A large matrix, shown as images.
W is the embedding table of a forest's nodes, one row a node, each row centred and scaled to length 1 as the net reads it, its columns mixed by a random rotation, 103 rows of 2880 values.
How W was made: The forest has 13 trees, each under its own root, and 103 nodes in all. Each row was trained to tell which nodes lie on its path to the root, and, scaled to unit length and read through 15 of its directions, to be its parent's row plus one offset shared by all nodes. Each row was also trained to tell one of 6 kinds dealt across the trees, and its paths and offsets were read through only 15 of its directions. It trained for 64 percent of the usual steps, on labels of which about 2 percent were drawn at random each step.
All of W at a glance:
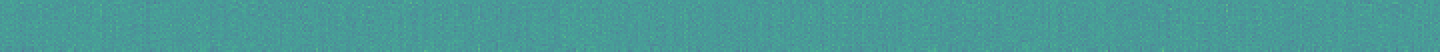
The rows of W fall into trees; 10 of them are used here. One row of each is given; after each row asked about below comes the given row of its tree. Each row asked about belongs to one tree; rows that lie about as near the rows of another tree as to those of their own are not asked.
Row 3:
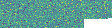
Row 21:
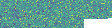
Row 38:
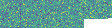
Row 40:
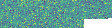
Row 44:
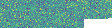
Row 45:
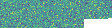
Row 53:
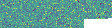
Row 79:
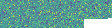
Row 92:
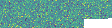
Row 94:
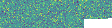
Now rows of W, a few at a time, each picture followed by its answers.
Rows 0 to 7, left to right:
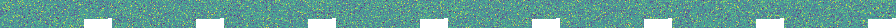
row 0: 40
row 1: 53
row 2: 94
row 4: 53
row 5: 44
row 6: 53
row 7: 53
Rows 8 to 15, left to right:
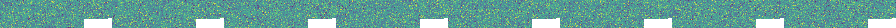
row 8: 92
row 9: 21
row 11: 21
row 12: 79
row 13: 92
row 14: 92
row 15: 44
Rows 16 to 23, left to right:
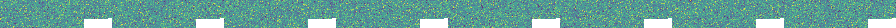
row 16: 44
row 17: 21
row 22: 92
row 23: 44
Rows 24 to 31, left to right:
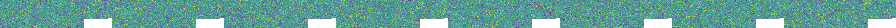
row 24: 45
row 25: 92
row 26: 21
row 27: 44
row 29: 38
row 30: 40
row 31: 38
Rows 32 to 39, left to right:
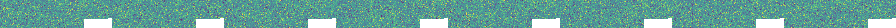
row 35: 38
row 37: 21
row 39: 45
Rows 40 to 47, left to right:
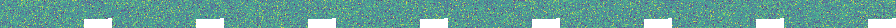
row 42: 38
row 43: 45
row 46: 3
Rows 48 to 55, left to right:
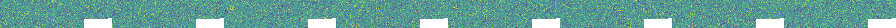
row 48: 94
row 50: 40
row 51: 40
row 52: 94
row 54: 45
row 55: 40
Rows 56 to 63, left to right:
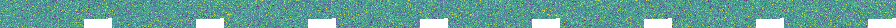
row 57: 44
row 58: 40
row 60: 53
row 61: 40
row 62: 38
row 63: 45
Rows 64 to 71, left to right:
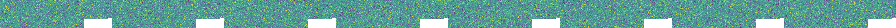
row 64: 94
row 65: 21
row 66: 40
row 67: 38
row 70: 45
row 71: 45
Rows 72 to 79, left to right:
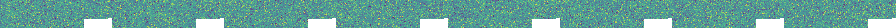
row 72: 44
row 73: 94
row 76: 38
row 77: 45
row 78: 38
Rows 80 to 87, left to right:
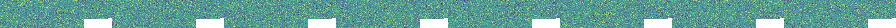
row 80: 40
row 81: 40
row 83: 3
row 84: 92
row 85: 92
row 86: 94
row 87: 44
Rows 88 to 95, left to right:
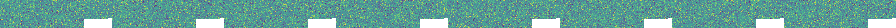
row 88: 45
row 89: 44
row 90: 45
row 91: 44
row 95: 92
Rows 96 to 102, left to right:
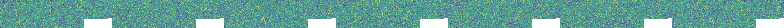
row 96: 38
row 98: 38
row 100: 92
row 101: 92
